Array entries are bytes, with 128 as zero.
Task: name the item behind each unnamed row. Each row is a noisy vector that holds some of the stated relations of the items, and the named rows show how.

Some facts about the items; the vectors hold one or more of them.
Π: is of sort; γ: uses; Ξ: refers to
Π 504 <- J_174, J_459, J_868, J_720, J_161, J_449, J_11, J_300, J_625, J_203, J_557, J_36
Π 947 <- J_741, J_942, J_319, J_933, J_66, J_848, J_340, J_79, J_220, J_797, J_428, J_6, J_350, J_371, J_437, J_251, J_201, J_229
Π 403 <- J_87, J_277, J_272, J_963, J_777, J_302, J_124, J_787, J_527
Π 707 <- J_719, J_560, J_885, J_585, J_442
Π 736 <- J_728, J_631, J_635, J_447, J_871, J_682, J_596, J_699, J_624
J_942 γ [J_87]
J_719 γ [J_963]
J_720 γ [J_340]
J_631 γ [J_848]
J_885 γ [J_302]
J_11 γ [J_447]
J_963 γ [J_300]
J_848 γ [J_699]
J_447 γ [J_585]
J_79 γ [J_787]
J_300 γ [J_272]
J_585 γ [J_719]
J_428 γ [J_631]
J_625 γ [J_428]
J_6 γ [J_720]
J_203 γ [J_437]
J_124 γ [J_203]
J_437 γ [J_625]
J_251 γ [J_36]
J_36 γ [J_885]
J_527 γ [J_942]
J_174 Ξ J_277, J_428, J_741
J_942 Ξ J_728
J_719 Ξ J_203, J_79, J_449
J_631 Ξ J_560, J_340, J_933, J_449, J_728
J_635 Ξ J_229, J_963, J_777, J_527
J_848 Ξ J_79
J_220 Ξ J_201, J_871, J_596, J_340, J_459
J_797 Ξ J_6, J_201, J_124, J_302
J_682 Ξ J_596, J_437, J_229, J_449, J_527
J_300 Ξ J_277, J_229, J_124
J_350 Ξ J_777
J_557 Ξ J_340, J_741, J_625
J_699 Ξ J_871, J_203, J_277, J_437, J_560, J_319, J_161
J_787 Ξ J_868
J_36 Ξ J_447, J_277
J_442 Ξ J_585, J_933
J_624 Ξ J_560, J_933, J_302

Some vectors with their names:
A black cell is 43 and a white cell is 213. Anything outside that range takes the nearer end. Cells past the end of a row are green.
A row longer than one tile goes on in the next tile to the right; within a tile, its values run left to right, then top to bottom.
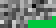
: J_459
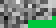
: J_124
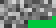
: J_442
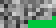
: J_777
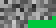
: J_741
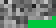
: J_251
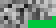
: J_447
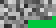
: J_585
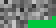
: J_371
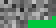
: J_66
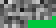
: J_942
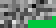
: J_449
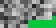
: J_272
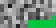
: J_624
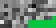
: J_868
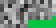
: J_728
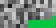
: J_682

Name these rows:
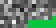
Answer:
J_79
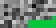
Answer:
J_174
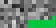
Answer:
J_933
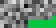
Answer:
J_885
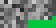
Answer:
J_229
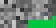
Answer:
J_350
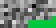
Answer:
J_161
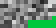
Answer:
J_300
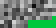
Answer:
J_557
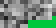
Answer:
J_963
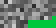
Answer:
J_220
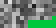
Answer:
J_437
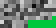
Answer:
J_625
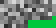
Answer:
J_560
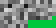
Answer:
J_631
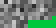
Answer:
J_319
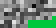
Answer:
J_203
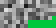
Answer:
J_699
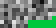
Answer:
J_720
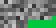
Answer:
J_797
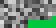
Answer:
J_719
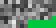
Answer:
J_6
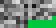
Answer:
J_302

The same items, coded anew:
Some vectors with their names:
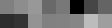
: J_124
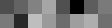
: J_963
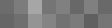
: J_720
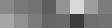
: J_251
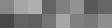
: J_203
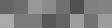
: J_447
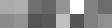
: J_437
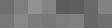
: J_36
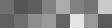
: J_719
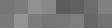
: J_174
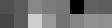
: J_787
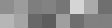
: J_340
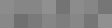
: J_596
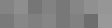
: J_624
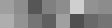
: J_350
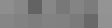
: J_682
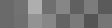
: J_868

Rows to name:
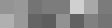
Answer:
J_201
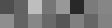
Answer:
J_11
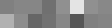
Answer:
J_79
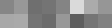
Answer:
J_942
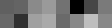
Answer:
J_527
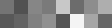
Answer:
J_585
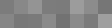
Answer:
J_728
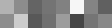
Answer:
J_428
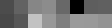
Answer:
J_87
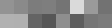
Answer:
J_741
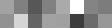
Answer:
J_848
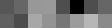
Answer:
J_277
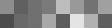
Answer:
J_560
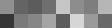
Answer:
J_442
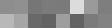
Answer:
J_319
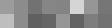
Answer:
J_229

